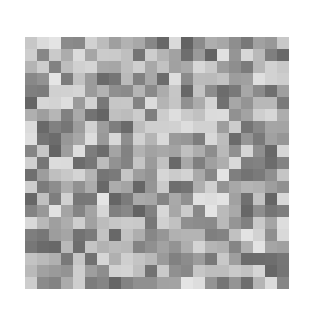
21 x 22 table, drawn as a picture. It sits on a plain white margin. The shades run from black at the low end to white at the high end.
Stripes: none. Grain: fine. Mirror symmetry: none. Histogram: flat. Seam: none.
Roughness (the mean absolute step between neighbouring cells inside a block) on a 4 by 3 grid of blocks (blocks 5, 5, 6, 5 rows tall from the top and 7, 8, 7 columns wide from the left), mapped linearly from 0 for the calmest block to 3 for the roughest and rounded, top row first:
2 2 2
3 1 2
3 2 2
1 0 2
